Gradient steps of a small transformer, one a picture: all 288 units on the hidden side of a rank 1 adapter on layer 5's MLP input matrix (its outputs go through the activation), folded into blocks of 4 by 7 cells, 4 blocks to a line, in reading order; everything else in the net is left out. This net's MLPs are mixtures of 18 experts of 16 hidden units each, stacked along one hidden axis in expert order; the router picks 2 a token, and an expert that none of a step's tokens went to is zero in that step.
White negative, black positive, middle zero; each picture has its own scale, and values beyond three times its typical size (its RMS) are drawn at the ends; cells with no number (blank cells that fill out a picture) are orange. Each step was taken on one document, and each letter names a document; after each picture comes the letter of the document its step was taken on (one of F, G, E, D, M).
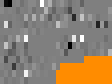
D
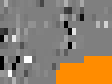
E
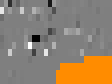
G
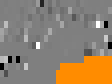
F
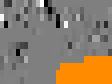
D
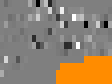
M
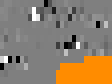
M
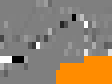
F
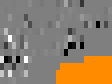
E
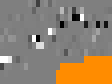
M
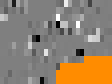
G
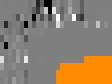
D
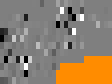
E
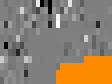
D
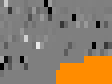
F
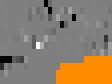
F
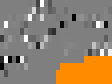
F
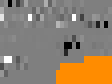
M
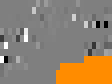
F
